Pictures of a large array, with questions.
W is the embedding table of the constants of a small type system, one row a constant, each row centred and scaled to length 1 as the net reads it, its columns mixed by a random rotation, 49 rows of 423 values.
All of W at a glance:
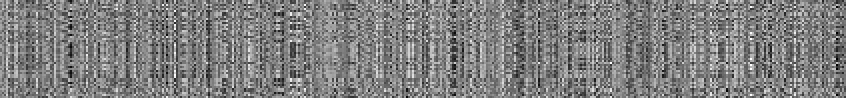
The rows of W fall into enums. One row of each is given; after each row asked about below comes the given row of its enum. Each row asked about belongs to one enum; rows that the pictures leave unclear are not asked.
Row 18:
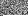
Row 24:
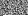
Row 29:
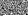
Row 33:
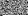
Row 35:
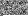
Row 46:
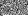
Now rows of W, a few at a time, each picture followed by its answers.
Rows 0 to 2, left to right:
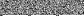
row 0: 33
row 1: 24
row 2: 18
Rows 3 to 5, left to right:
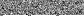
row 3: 29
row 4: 18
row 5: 35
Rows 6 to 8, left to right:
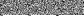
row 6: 46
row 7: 46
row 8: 33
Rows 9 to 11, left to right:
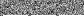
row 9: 18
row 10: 35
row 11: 46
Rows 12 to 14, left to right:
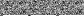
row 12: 35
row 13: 33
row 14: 35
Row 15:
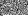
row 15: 46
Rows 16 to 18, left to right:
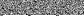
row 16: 29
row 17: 33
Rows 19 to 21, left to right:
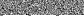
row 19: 29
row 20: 46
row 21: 24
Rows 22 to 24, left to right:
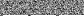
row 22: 35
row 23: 33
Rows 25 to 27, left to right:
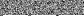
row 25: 24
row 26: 35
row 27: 33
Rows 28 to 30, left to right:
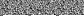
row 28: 24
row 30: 24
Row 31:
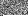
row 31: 18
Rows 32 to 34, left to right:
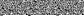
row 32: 29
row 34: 29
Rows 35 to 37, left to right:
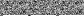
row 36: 33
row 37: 35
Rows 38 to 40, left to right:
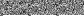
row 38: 35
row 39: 46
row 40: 46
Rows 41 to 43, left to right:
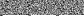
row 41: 33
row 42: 46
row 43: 24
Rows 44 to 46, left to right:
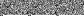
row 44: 18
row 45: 18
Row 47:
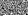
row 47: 29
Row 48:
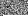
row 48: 18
